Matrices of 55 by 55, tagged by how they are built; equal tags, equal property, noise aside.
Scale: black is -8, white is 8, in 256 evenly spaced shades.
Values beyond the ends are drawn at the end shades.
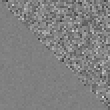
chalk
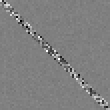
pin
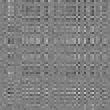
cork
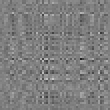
cork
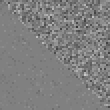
chalk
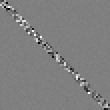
pin
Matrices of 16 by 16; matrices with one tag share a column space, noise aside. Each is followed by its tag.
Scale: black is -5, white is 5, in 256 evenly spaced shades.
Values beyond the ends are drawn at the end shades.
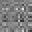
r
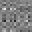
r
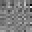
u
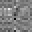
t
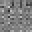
u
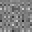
r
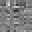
u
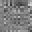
u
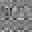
t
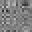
u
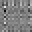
u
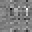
t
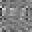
t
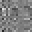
t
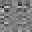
u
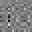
r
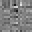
u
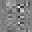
u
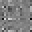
t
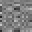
r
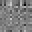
u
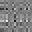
r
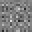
r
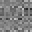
t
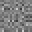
r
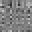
u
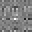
t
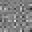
r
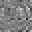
t
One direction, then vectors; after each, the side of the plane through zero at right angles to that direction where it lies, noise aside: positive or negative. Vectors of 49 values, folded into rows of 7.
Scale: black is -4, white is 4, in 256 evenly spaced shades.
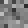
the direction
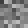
positive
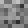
negative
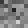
positive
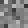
positive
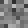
positive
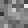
negative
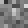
negative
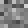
negative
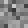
positive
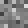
negative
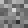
negative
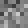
negative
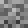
negative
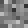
positive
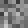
negative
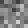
positive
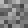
negative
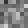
negative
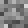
negative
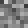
positive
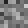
negative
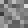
negative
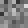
negative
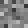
positive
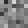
negative
